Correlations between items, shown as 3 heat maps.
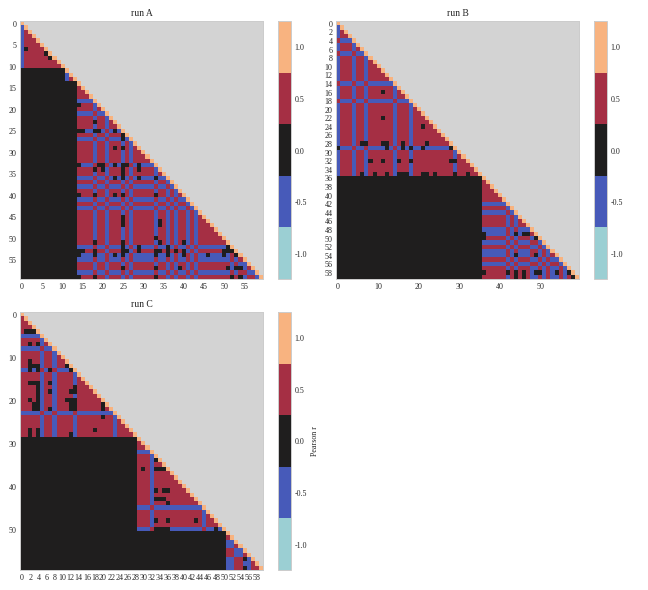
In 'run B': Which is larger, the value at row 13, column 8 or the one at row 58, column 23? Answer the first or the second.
the first
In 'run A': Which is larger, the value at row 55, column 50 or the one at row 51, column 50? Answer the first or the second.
the second
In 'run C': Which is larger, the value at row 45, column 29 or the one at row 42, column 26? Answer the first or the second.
the second
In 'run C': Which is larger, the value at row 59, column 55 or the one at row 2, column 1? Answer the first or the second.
the second
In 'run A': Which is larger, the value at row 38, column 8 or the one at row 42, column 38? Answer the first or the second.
the first
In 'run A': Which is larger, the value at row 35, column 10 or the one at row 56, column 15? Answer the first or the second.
the second
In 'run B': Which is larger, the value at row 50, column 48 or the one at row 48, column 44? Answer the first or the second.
the second
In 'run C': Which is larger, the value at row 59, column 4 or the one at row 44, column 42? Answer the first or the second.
the second
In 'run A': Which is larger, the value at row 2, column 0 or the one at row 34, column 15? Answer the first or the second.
the second
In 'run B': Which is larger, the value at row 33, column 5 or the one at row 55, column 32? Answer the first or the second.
the first
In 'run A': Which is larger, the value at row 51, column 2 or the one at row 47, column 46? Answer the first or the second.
the second
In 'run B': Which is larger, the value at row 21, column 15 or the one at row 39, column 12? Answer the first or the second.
the first
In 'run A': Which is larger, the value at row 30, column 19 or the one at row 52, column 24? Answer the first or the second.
the first
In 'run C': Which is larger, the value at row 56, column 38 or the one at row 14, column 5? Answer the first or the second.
the first
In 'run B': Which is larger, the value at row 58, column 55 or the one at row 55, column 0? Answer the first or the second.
the first
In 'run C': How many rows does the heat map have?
60
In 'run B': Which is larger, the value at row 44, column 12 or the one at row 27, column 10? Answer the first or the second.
the second
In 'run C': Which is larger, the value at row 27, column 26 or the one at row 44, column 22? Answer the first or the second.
the first
